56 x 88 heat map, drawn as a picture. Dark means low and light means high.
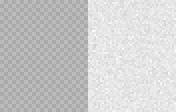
The table splits into one row of 2 panels. Panel 1,1: high, checkered, faint in contrast. Panel 1,2: very high, fine-grained, faint in contrast.
